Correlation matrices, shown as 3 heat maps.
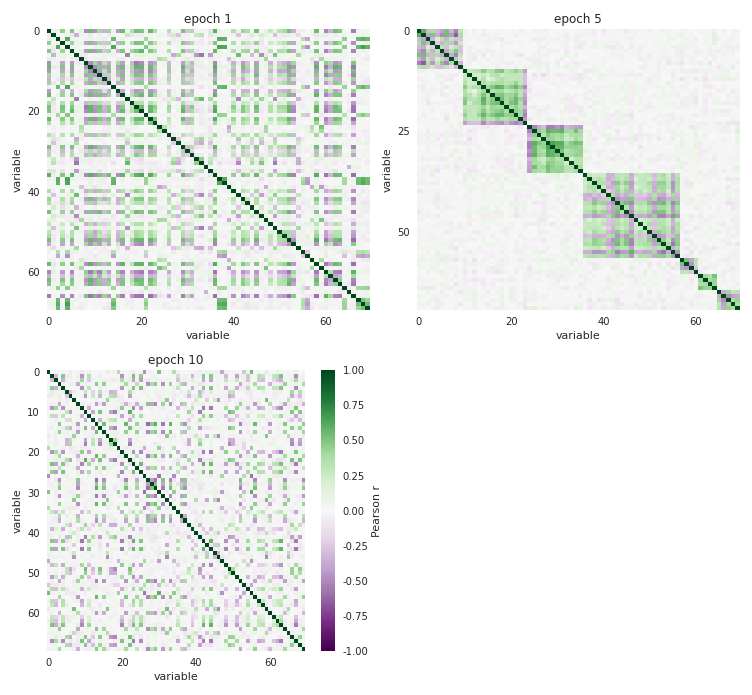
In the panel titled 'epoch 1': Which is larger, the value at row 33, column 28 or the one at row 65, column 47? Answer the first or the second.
the second
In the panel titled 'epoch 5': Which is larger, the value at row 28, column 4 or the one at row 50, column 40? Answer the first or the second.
the second
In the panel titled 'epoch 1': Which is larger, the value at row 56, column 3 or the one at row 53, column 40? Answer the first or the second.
the first
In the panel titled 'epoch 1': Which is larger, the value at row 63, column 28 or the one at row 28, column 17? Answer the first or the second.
the first
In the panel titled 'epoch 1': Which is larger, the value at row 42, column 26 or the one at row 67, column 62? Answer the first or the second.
the first
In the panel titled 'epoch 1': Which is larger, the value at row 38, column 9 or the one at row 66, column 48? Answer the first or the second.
the first
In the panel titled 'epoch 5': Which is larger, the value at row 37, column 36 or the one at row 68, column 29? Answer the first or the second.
the first
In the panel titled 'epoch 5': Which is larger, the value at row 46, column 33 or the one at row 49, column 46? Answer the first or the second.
the first
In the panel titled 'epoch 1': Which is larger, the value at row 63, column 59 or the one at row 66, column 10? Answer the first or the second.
the second
